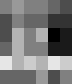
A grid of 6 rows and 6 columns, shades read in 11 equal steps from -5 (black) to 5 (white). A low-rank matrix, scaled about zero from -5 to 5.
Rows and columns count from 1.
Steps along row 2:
up down same down same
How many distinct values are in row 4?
4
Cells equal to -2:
4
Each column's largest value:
4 2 3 2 4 3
